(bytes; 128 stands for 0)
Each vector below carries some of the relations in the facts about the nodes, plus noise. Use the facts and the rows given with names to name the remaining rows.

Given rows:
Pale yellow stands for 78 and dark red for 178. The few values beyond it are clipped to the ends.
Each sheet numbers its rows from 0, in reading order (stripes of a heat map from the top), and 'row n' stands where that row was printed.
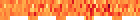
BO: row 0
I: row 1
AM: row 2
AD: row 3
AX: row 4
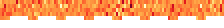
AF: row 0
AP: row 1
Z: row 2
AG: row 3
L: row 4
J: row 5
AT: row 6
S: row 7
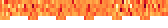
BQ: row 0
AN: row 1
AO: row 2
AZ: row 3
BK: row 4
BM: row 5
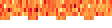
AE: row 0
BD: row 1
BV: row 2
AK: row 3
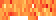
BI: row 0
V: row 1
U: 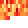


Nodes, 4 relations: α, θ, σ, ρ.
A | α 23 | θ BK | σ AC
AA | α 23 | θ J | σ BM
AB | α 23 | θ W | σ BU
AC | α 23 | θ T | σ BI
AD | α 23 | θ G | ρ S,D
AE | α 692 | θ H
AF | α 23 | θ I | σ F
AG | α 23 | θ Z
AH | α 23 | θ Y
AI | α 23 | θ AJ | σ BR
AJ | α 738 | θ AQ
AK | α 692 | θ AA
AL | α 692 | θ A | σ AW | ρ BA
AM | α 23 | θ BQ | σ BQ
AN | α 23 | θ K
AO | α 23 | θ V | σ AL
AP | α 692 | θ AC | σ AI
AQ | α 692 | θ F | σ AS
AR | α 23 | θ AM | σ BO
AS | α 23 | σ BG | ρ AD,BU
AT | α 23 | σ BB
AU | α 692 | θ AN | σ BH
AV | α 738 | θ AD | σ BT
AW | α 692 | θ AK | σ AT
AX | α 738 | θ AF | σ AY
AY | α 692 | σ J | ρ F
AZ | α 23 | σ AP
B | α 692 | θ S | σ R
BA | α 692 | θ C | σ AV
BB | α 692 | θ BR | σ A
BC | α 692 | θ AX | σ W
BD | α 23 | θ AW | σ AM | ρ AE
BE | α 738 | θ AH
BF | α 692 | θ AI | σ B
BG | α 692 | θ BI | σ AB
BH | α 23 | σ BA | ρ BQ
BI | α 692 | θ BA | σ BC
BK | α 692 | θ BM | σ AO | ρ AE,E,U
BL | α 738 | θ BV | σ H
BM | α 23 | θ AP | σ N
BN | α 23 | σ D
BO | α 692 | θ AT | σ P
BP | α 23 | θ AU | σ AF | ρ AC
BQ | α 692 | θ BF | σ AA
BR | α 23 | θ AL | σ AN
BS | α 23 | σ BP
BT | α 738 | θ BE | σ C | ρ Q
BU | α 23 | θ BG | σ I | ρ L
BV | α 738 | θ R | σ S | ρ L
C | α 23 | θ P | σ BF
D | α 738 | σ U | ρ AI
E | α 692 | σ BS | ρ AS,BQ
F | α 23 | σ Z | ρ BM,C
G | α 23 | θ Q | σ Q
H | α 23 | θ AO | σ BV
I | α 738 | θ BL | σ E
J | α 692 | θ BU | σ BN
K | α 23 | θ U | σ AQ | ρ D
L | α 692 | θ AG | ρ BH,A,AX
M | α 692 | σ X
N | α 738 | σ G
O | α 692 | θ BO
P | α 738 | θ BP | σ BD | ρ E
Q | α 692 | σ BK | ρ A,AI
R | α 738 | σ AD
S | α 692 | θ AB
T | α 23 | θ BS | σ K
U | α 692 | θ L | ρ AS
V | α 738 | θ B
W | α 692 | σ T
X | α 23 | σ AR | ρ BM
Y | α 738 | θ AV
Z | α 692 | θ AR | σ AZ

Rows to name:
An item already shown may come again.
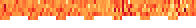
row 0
G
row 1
AA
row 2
AA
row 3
BI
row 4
Q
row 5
AX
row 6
E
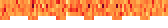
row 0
AO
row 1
BM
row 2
K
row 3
X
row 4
C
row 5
BF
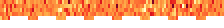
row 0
BT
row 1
AO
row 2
AL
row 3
AM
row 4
BR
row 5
BA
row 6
F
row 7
AM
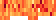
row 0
BM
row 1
BP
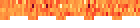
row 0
AU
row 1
X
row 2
BG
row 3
A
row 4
AX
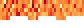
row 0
AS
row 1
BH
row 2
B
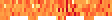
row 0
AW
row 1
Z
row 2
Q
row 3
AR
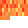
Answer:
AJ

